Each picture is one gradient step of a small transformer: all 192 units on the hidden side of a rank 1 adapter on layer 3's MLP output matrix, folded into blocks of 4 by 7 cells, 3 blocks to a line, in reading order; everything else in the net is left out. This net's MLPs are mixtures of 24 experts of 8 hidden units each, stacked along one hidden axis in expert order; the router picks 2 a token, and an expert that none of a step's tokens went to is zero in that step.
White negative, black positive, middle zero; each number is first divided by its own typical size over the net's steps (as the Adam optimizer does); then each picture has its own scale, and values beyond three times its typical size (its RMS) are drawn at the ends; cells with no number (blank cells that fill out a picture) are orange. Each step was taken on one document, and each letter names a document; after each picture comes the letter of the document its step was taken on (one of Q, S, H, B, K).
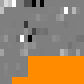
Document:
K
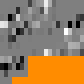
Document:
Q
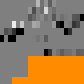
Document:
Q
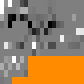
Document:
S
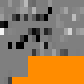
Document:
S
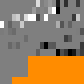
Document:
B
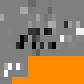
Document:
S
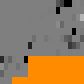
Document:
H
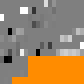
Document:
B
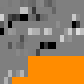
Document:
S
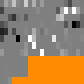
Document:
K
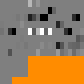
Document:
B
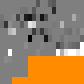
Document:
B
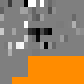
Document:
S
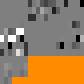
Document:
Q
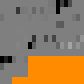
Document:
H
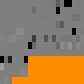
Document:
H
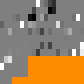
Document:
B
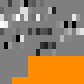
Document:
S
